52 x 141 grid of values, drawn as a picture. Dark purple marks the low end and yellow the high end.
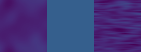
It is made of 1 by 3 panels. Panel 1,1: very low, smooth, faint in contrast. Panel 1,2: low, flat. Panel 1,3: very low, streaked across, faint in contrast.
